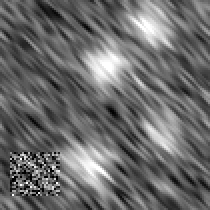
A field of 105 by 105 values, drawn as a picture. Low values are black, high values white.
Bumps: four. Roughest part: bottom left. Mirror symmetry: none. Odd patch: rougher, in the bottom left.
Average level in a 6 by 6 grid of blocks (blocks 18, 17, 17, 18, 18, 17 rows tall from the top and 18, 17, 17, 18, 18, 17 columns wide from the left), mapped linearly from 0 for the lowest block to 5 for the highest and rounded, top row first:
1 0 1 2 4 1 | 0 1 3 4 2 1 | 1 0 2 3 2 1 | 0 1 1 0 3 1 | 1 1 5 1 2 1 | 1 1 2 1 1 0
